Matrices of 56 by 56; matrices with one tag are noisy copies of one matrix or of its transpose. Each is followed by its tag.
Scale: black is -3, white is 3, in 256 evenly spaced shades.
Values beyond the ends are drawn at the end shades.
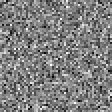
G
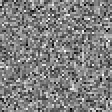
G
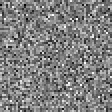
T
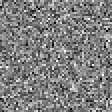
G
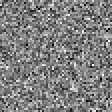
G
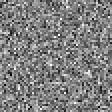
G
